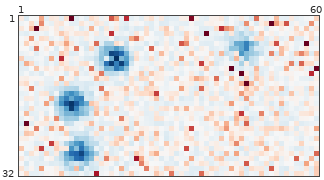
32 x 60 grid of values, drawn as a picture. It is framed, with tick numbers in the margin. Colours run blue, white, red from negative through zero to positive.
There are four dips. On average the colour sits 50% of the way up the scale. A few values lie far out on both sides of the bulk.
